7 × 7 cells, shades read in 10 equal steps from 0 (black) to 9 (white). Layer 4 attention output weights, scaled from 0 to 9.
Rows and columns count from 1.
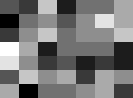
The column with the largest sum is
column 6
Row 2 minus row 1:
-3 2 -2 2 1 4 0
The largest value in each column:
9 7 7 6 5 8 7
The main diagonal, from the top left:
3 4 7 4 1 6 2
